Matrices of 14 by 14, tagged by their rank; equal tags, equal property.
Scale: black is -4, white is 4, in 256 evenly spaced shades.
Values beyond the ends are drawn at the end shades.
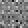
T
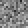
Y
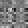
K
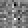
T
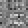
T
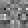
K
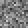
Y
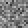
Y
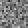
Y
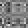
K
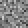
Y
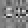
K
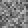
Y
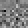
T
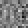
T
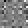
T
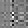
K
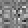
T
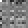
K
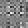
K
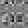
K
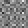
T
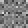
T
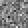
Y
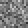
Y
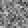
Y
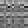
K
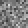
Y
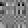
K
